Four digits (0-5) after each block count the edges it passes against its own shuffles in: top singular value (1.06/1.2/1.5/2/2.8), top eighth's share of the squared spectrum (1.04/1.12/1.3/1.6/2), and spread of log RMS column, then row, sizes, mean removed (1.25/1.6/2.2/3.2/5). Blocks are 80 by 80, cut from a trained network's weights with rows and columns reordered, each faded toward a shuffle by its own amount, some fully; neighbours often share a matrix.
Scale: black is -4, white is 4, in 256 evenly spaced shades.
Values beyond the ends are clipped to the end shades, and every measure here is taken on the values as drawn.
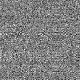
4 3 0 2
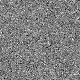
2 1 0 0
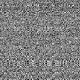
4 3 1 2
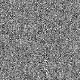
3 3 2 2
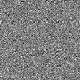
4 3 1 2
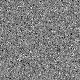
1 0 0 0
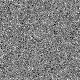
0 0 0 0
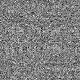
3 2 0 1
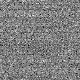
3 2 0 1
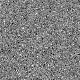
0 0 0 0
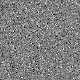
2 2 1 0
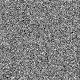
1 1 0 0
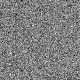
2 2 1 0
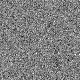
1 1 0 0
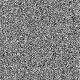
2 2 0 1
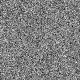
0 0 0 0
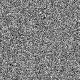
1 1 0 0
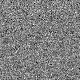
2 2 0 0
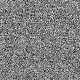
3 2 0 1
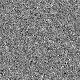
0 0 0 0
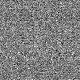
3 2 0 1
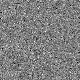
1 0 0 0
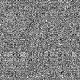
4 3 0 2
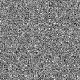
3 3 1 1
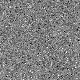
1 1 0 0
